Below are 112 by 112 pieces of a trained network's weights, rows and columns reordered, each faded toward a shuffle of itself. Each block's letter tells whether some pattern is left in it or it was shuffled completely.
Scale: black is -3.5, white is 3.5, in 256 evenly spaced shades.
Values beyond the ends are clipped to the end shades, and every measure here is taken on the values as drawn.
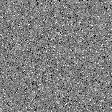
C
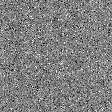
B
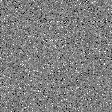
B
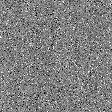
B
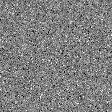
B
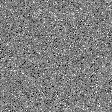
C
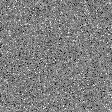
C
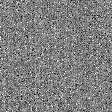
B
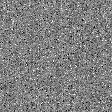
B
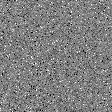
C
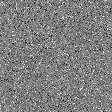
C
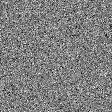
C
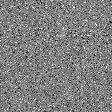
B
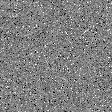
C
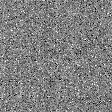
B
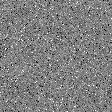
C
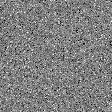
B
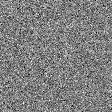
C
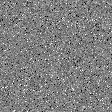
C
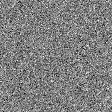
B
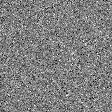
C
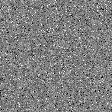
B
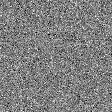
C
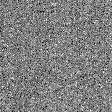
B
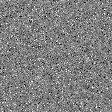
C
